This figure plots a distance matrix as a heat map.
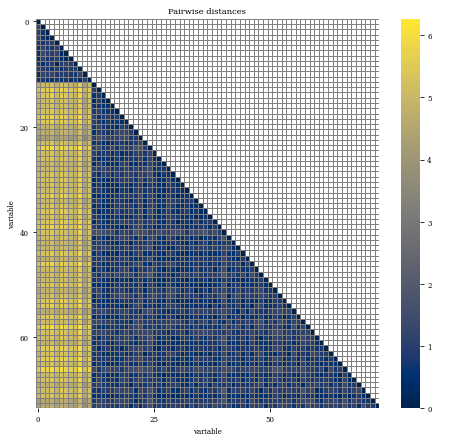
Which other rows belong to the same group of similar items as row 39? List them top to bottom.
12, 13, 14, 15, 16, 17, 18, 19, 20, 21, 22, 23, 24, 25, 26, 27, 28, 29, 30, 31, 32, 33, 34, 35, 36, 37, 38, 40, 41, 42, 43, 44, 45, 46, 47, 48, 49, 50, 51, 52, 53, 54, 55, 56, 57, 58, 59, 60, 61, 62, 63, 64, 65, 66, 67, 68, 69, 70, 71, 72, 73
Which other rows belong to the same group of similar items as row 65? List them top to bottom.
12, 13, 14, 15, 16, 17, 18, 19, 20, 21, 22, 23, 24, 25, 26, 27, 28, 29, 30, 31, 32, 33, 34, 35, 36, 37, 38, 39, 40, 41, 42, 43, 44, 45, 46, 47, 48, 49, 50, 51, 52, 53, 54, 55, 56, 57, 58, 59, 60, 61, 62, 63, 64, 66, 67, 68, 69, 70, 71, 72, 73
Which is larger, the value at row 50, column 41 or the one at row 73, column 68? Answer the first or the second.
the second
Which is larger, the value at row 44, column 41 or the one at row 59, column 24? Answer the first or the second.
the second
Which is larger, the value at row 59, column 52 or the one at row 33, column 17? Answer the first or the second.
the first
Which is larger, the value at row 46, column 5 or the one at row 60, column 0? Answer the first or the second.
the first
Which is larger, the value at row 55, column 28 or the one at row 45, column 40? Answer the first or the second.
the second
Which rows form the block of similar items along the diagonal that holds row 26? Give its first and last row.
12 to 73
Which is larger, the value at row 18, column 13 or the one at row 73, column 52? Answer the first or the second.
the second
